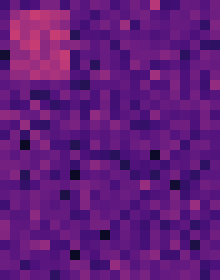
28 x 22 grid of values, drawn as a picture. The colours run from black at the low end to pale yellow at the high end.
Odd patch: higher, in the top left. Ninth with the highest average: top left. Stripes: none. Mirror symmetry: none. Average level on the scale: 30%.
